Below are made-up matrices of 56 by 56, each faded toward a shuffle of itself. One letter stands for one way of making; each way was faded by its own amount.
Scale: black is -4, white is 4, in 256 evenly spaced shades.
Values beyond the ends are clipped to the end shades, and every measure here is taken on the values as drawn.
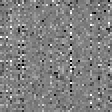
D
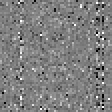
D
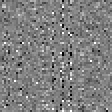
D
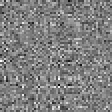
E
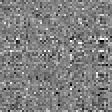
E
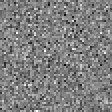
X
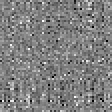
E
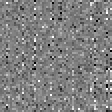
D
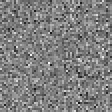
X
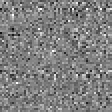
E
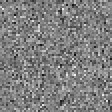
X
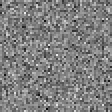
X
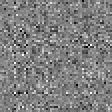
E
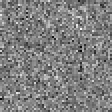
X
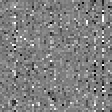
D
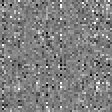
D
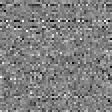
E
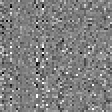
D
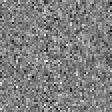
X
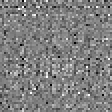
E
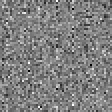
X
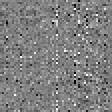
D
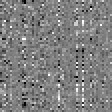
D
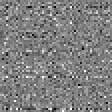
E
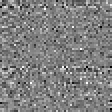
E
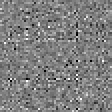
E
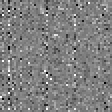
D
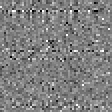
E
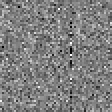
X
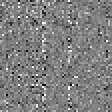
D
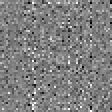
D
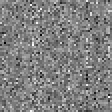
X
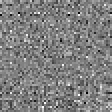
E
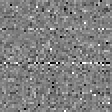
E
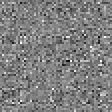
E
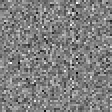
X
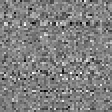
E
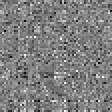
E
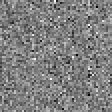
X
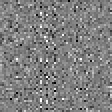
D
